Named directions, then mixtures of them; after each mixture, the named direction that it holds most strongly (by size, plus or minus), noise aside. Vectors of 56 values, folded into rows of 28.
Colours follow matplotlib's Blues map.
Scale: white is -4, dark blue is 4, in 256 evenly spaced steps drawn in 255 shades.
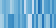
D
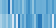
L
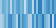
D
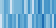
D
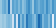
L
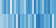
L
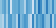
D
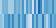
D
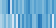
L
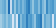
L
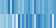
L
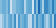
D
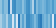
L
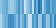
D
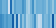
L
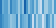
D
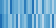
D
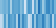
D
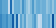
L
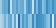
L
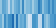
D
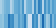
D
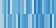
D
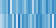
L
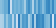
L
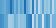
D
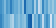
D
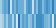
L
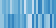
D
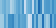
D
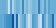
L
